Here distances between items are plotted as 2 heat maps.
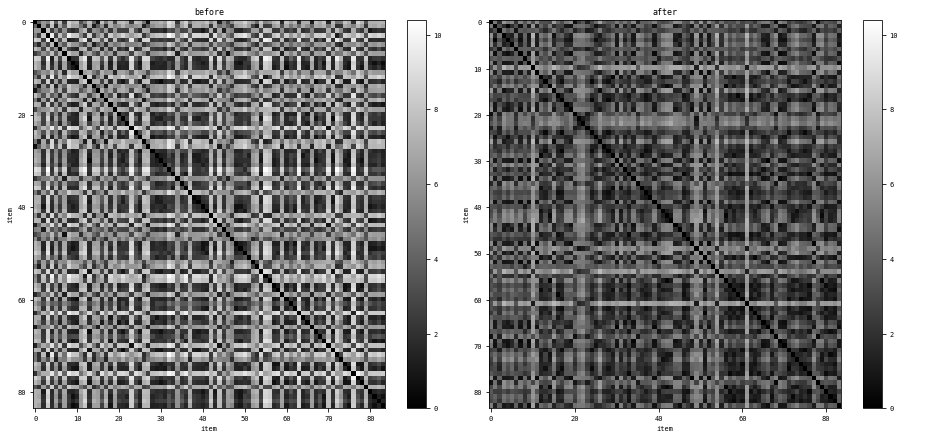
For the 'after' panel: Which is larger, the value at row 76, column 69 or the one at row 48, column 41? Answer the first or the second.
the second
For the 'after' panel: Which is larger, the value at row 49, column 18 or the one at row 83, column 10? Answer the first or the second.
the second
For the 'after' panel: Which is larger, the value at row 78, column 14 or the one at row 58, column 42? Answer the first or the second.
the first
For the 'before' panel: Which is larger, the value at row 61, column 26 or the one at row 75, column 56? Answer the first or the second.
the second
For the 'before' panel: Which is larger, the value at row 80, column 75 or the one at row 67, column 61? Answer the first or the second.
the second
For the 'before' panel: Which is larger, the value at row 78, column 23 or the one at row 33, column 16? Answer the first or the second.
the first
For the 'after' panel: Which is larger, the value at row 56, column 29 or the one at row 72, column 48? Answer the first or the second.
the second
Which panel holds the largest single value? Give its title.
before
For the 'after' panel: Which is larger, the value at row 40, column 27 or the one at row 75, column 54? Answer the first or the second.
the second
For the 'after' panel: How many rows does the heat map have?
84
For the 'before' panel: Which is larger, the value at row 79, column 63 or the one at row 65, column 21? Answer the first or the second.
the first
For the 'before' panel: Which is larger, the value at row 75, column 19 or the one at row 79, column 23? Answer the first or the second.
the first
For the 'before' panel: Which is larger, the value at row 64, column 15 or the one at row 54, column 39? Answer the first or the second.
the first
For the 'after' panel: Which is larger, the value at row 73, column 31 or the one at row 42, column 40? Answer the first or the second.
the second
